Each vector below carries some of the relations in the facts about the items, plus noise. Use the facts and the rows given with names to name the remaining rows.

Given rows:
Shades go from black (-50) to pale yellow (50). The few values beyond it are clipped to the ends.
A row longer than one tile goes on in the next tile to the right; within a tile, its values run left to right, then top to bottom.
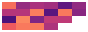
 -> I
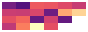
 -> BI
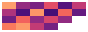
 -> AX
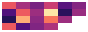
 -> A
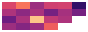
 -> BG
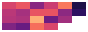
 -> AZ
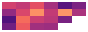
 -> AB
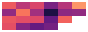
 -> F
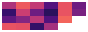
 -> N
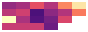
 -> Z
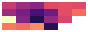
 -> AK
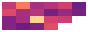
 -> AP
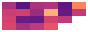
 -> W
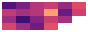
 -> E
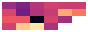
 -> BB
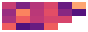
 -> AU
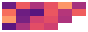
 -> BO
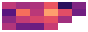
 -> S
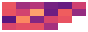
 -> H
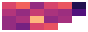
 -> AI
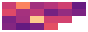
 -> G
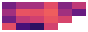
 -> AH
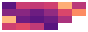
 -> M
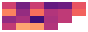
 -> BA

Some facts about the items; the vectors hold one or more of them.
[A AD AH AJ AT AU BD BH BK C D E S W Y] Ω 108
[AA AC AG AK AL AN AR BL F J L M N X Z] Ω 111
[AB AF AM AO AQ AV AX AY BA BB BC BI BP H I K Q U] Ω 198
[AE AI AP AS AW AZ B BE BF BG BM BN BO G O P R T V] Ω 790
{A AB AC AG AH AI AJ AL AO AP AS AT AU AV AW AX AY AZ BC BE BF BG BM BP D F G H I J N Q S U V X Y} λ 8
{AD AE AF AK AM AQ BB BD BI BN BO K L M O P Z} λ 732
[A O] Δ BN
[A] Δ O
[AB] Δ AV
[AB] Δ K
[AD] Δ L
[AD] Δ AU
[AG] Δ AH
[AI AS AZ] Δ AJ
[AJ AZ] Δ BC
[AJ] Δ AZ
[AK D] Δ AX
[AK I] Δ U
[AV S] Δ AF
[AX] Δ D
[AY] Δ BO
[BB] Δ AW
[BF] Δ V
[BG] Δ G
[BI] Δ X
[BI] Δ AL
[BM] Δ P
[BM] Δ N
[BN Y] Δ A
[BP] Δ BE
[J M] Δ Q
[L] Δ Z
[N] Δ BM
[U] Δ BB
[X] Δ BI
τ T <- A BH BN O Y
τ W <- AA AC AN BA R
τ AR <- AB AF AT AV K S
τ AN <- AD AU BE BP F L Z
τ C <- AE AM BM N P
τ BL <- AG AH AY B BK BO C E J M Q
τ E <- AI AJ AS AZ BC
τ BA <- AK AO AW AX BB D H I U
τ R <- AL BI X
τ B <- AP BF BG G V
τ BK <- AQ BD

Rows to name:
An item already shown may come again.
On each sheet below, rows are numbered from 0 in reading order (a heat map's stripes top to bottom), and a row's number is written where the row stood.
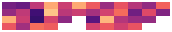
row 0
AD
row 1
BP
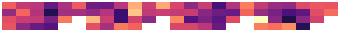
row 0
AC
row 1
AD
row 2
AA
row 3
AK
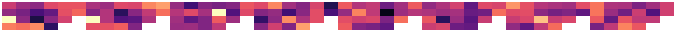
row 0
AK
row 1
L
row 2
BH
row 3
BM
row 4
AL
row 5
BL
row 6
BE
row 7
R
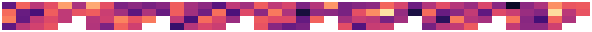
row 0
P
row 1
AW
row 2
T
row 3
F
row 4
AJ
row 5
B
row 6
BD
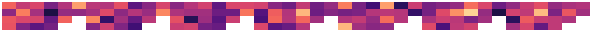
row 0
F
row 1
AR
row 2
BL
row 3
Y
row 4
D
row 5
AJ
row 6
Q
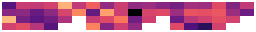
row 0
M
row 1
X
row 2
AH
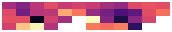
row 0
BB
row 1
AK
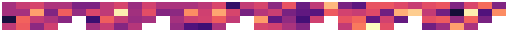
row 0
AY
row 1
BC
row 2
AT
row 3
AN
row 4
BI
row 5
BN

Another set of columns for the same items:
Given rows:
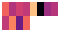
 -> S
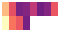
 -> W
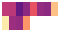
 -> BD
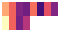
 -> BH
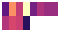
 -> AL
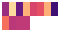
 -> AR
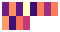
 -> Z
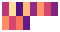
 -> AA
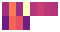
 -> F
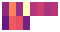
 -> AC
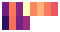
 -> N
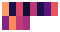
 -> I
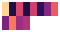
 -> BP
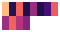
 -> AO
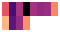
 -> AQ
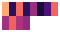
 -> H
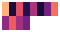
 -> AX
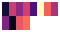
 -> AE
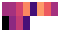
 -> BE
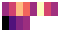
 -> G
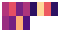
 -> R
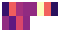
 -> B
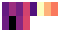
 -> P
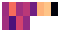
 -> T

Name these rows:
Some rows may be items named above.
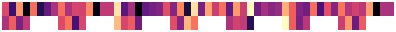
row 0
AY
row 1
AT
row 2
BA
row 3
AK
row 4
AL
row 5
BH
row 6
S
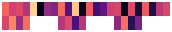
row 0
Y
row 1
BC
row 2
Q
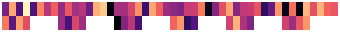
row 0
L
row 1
T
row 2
BE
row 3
AH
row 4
D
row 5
M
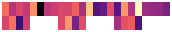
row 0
AT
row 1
AJ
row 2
X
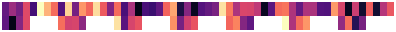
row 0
P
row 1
BL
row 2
BI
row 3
BB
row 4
AU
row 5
AD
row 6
Q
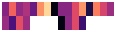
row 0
T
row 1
AW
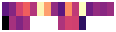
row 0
BM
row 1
AL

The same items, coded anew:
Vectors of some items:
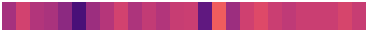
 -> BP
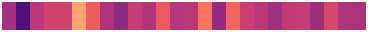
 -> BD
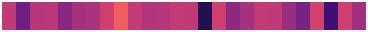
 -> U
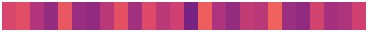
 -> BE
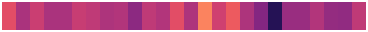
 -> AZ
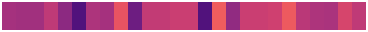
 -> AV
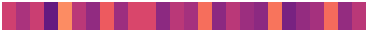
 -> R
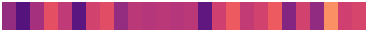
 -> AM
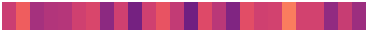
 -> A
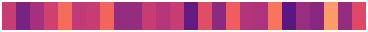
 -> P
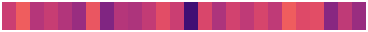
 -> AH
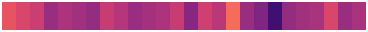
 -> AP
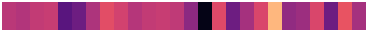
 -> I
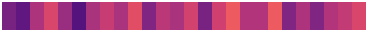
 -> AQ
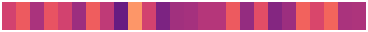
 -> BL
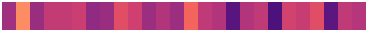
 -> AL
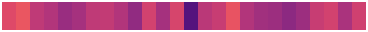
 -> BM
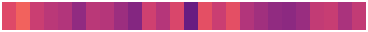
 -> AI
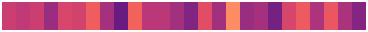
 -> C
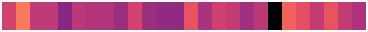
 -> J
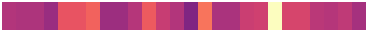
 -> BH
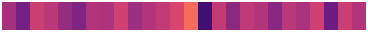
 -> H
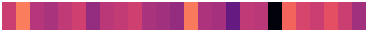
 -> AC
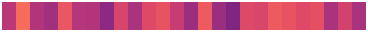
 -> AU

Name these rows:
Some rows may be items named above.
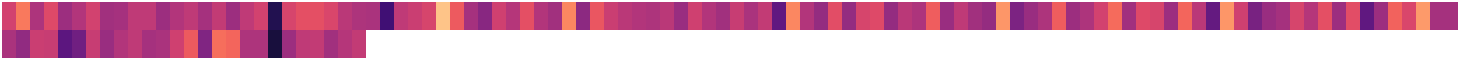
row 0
N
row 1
BD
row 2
R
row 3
BL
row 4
AY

